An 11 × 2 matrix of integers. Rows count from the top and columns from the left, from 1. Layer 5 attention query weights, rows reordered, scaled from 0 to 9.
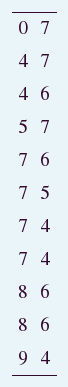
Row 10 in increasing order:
6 8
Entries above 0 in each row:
1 2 2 2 2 2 2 2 2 2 2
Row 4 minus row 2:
1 0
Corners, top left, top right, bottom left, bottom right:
0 7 9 4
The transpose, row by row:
0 4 4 5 7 7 7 7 8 8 9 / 7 7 6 7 6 5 4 4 6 6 4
